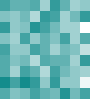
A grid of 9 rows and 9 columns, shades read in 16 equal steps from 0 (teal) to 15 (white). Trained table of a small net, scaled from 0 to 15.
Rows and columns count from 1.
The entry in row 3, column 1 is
2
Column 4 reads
4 10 1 8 3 10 5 2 3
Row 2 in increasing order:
2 2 3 6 6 7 8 9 10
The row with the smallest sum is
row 9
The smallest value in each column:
0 3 0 1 2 2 1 6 2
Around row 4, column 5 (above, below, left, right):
3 5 8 7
